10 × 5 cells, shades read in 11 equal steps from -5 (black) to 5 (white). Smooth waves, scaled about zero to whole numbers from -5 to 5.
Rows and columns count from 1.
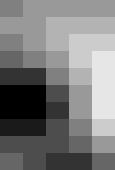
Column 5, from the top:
1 2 3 4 4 4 4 3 1 -1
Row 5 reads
-3 -3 0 2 4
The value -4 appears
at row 8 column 1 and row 8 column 2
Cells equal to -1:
4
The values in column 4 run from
-3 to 3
